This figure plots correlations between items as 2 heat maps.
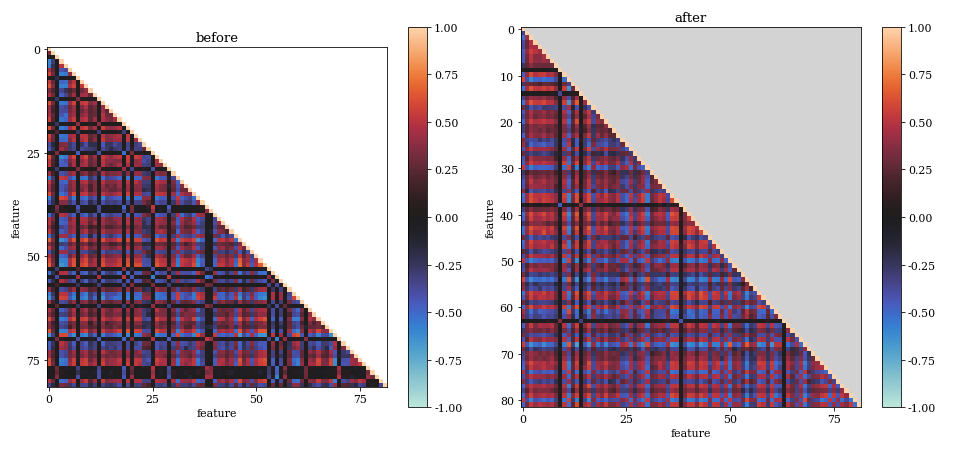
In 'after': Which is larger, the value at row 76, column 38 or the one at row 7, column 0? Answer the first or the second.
the first
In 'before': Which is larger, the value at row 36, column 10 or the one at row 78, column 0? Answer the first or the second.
the second
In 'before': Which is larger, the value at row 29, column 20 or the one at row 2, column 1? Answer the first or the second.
the second
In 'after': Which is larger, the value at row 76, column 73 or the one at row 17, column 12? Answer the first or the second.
the second
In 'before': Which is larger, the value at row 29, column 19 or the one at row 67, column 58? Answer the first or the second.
the second
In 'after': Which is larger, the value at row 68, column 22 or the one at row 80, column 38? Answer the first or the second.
the second
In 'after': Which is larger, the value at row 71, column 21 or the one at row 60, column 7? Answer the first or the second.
the second
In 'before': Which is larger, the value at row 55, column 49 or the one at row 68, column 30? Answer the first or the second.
the second
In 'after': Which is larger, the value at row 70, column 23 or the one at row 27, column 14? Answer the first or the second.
the first
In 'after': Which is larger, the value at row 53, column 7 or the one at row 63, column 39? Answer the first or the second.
the second
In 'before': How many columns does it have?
82
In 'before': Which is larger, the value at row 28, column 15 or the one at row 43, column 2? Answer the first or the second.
the first
